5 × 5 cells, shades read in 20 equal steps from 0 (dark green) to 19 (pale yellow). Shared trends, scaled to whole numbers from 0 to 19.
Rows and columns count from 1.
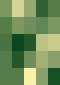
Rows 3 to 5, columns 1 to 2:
5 0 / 6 2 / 6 6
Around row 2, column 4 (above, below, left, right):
3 14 8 9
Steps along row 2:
up down down up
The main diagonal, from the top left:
9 9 2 12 1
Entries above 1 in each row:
5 5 4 5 4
